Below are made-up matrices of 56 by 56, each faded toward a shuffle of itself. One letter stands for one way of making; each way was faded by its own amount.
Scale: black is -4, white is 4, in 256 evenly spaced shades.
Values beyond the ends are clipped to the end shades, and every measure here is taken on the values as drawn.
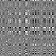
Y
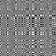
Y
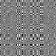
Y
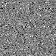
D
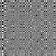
Y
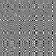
Y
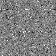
D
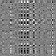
Y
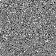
D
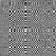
Y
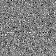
D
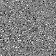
D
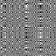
Y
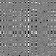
Y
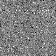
D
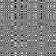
Y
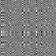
Y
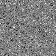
D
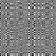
Y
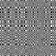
Y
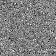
D
